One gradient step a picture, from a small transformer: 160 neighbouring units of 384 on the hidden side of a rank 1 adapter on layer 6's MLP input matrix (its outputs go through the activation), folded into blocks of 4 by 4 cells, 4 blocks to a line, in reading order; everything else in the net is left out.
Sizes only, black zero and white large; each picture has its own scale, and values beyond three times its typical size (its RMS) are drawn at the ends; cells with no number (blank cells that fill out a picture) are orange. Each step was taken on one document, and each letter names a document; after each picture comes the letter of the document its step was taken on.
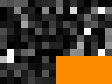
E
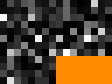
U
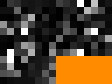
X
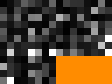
U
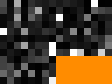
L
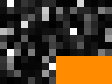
E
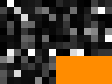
X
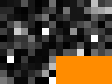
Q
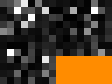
E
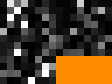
L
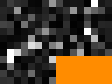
X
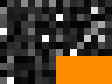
U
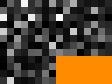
U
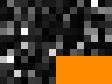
X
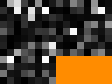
E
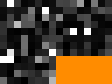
E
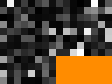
X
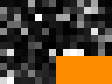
Q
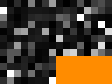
Q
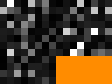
X
